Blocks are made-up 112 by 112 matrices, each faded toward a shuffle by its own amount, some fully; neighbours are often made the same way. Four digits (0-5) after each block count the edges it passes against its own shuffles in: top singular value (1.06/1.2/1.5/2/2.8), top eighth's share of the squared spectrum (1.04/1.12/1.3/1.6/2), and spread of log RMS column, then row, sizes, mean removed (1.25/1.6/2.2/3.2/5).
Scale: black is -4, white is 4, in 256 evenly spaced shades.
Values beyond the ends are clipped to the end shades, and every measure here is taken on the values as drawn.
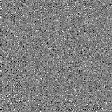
4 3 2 2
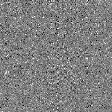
4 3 2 2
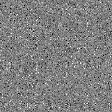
4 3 2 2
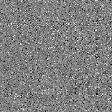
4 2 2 1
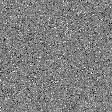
2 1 0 0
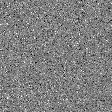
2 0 0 0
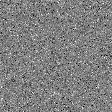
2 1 0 0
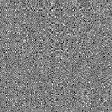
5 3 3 2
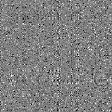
4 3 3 2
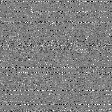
2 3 0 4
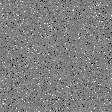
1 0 0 0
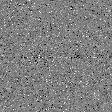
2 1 0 1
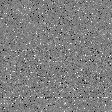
2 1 0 1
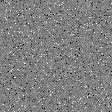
0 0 0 0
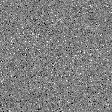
3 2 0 1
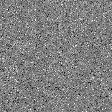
3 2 0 0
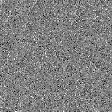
4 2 1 1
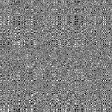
5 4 3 3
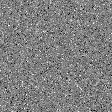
0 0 0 0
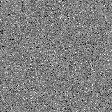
3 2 0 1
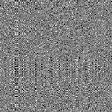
5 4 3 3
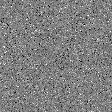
2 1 0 0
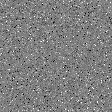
0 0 0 0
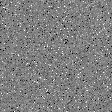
0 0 0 0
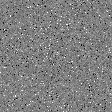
0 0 0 0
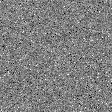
0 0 0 0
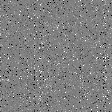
2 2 2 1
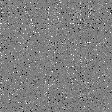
2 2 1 1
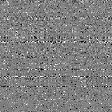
4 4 2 3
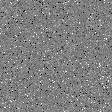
0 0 0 0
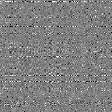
5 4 2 3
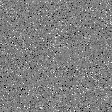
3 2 0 1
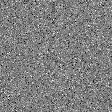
2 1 0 0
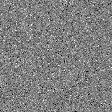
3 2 0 0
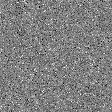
1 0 0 0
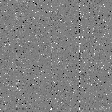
4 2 1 0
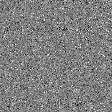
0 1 0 2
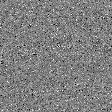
0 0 0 1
